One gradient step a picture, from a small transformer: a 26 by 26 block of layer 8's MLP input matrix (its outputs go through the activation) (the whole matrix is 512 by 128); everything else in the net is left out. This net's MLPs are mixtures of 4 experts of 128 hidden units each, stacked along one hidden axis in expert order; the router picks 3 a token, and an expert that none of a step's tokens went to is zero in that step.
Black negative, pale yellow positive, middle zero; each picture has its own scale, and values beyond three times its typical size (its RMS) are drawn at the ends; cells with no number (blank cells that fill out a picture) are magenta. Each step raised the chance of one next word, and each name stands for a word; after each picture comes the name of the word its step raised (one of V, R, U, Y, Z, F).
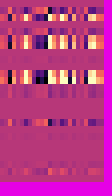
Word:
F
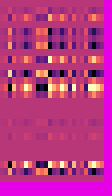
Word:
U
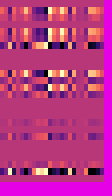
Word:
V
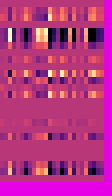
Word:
V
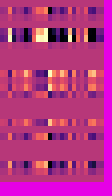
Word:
U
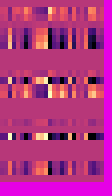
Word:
V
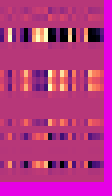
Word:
U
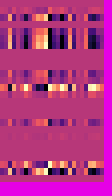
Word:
U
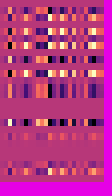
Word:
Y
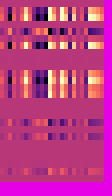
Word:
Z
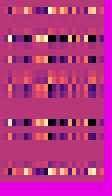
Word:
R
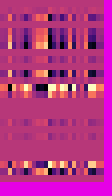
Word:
U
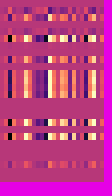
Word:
Y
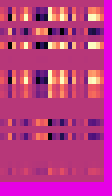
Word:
Z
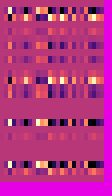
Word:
Y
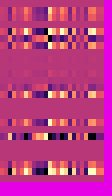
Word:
V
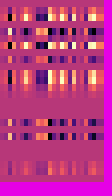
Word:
Z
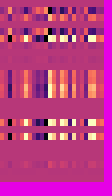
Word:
Y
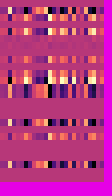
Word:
Y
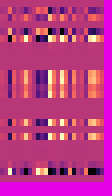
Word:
Y
